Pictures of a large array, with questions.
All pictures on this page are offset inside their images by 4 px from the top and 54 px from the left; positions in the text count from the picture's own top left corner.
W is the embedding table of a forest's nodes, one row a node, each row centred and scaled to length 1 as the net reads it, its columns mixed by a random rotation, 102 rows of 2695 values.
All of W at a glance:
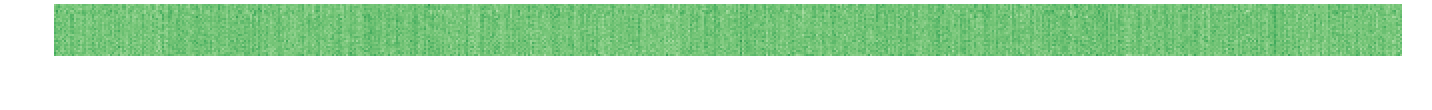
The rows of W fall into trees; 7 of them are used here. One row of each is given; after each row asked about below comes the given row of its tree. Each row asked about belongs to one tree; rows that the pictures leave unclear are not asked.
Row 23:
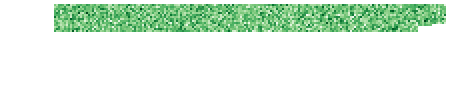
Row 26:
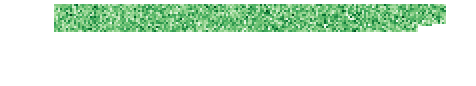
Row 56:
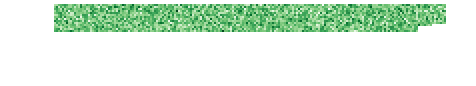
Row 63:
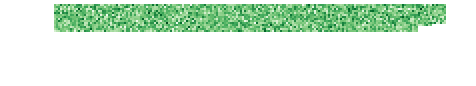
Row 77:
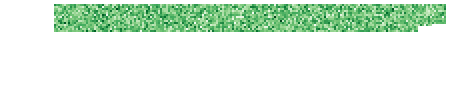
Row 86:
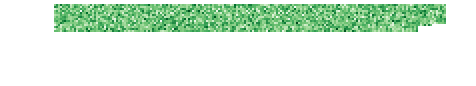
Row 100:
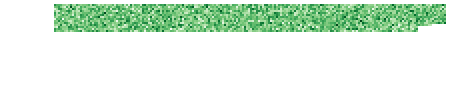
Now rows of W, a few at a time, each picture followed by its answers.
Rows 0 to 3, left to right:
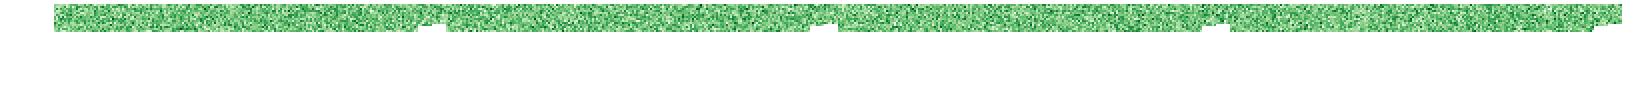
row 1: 63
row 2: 26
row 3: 100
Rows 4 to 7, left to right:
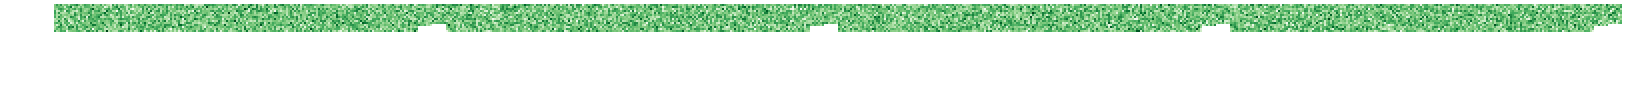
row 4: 100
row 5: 63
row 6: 26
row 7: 26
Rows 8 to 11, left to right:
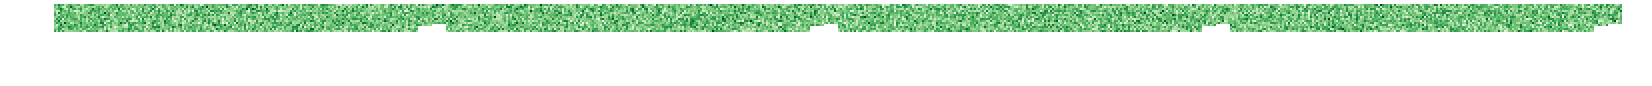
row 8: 100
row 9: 56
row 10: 26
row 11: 26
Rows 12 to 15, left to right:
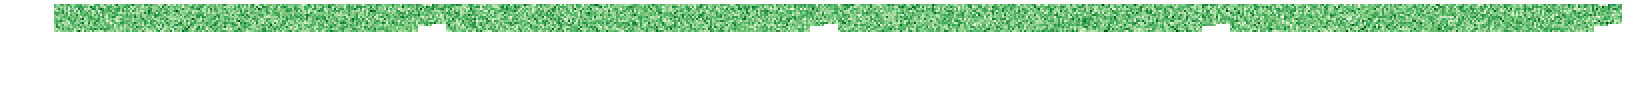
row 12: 63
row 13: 63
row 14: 56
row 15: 63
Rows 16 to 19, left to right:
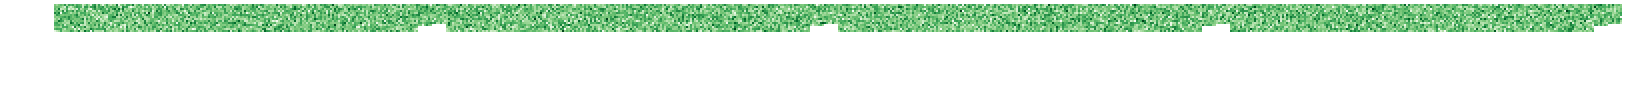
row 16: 63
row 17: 63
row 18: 56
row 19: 23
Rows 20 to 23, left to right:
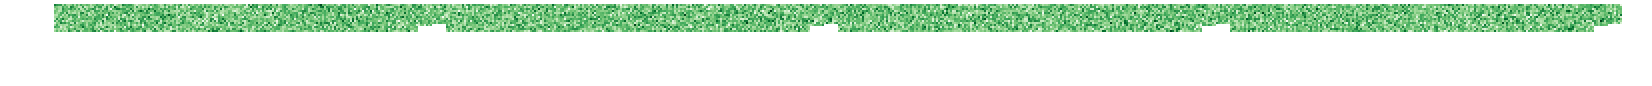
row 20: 77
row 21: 26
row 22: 23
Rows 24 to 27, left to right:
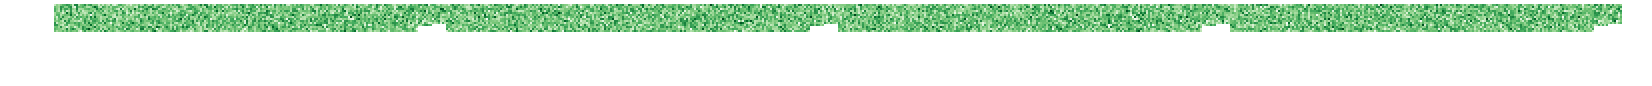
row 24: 26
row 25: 56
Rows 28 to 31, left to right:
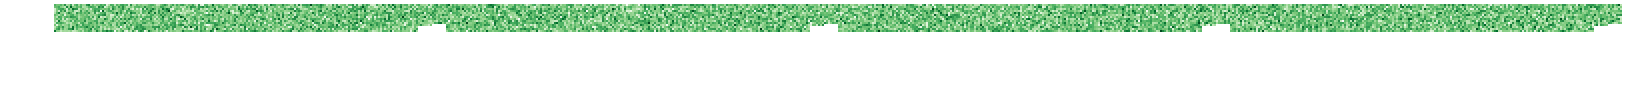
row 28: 100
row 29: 77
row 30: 77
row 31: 23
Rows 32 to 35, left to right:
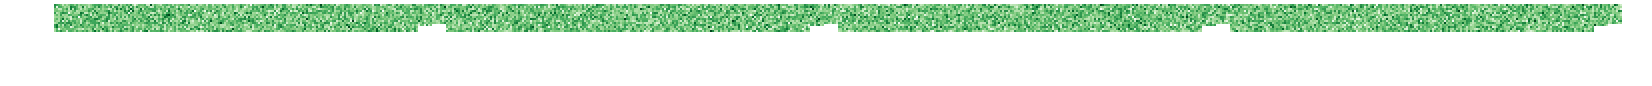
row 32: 77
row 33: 23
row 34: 26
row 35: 56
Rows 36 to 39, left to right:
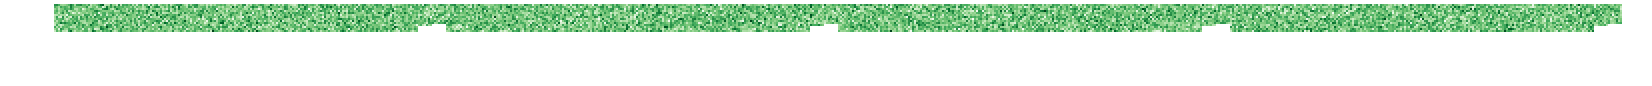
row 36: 77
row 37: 56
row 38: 100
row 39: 86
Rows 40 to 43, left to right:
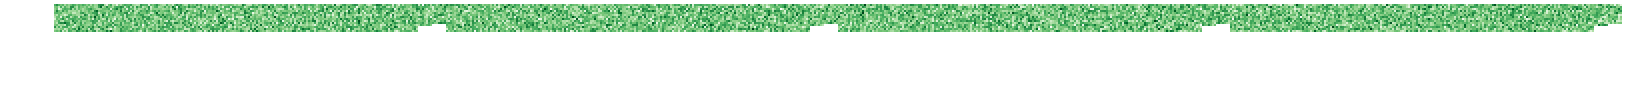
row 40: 77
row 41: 100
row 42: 23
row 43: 26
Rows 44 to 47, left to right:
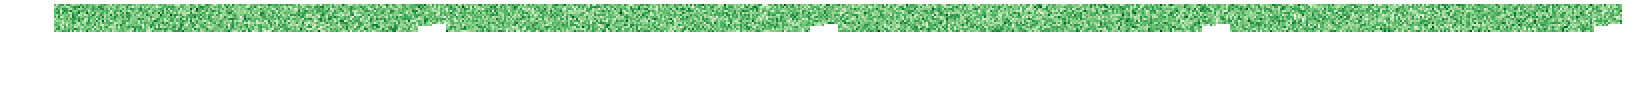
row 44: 23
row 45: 100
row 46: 77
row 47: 77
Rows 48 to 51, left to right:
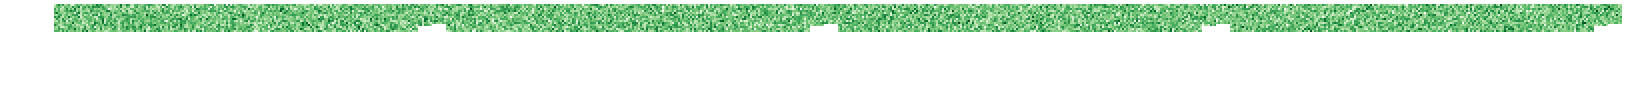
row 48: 23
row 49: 63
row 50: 77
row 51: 86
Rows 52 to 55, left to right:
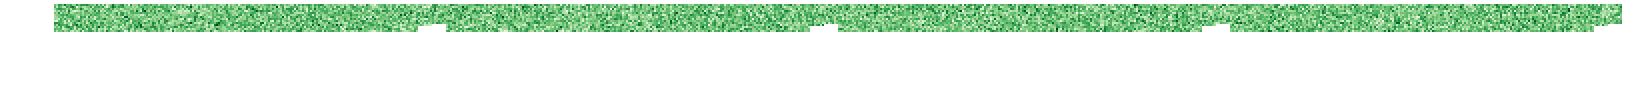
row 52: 100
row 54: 56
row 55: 77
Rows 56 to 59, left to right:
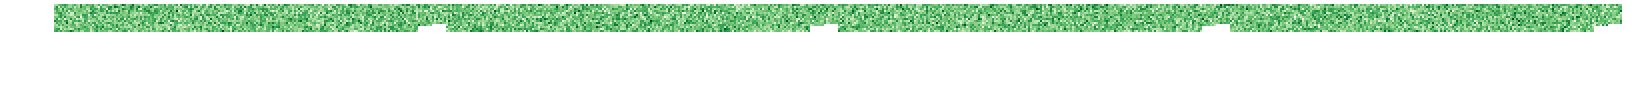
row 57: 86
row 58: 100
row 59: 77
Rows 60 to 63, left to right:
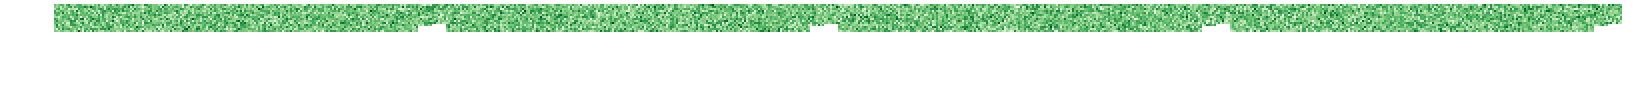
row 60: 63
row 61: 77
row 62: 26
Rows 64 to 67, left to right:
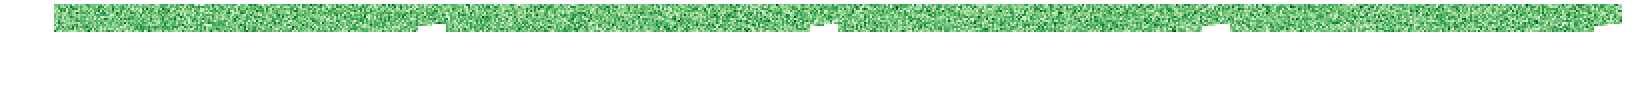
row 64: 100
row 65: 26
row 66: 100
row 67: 56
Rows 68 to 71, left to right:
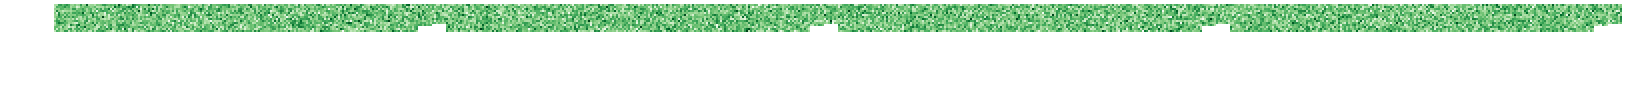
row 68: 56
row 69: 26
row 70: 23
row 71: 77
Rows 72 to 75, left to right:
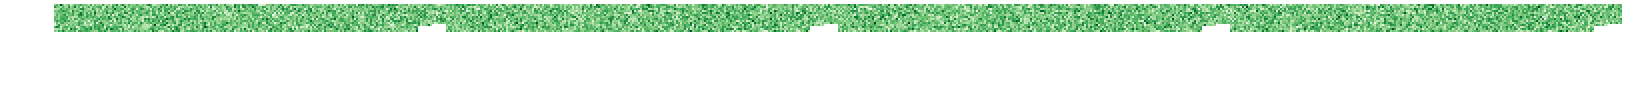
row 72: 86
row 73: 100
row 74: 100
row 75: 100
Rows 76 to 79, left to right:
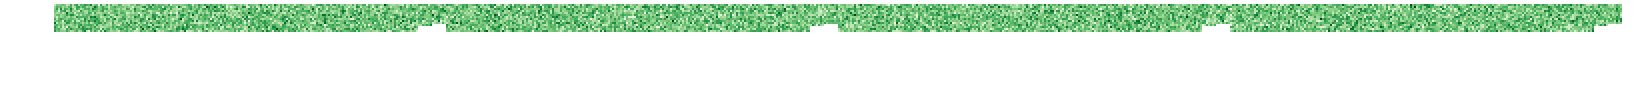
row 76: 26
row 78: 26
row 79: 86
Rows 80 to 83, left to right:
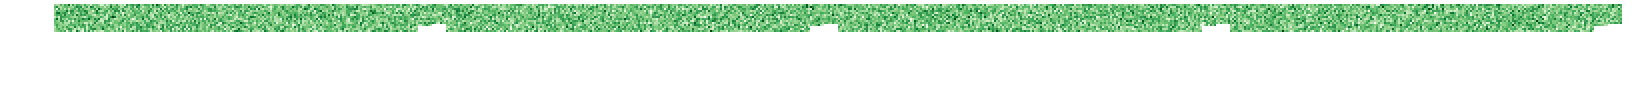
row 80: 63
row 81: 23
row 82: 77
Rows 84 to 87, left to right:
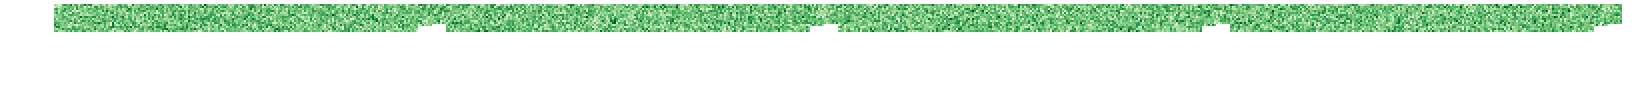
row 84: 26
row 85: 77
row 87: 77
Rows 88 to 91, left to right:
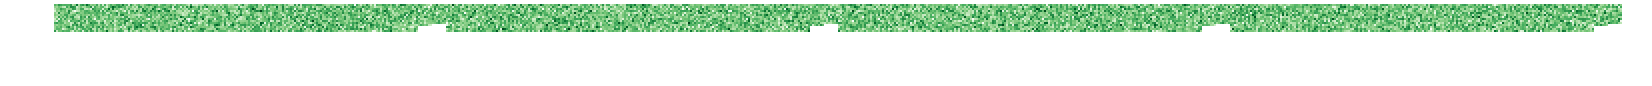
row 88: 100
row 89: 86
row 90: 100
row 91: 23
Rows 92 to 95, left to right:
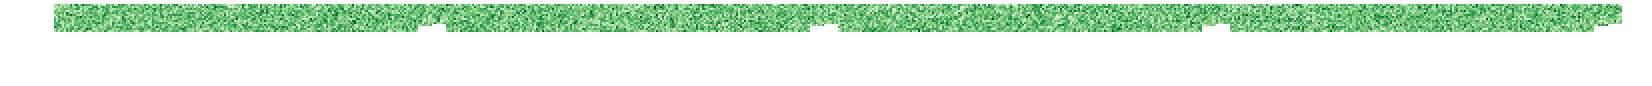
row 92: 26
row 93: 77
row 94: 86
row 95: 26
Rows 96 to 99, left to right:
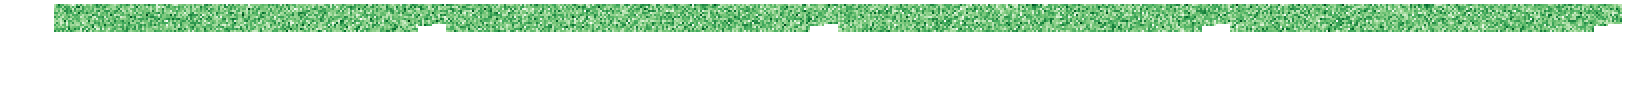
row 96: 23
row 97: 100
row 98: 86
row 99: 86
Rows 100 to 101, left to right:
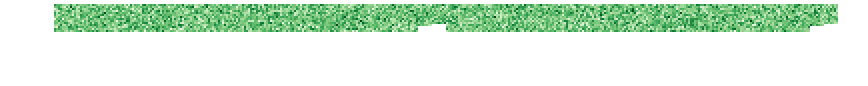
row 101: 56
